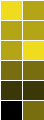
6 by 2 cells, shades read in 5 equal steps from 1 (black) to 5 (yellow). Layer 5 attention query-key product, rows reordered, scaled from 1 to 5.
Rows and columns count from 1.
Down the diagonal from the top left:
5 4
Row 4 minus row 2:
-1 -1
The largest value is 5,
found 2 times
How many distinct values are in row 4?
1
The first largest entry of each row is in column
1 1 2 1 1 2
